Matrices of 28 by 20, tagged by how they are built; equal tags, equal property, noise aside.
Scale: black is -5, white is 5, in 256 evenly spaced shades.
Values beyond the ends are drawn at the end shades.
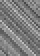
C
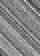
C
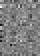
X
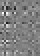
X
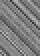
C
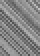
C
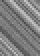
C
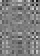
X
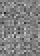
X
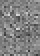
X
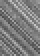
C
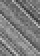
C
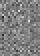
X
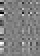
X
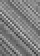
C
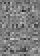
X
